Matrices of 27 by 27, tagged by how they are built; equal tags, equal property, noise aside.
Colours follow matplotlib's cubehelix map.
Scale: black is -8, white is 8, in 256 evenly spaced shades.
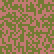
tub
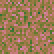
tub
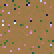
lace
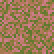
tub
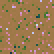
lace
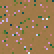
lace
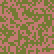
tub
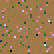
lace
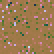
lace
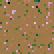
lace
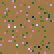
lace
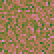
tub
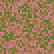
tub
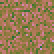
tub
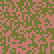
tub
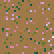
lace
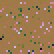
lace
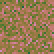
tub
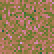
tub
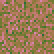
tub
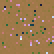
lace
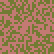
tub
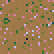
lace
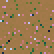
lace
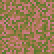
tub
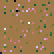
lace
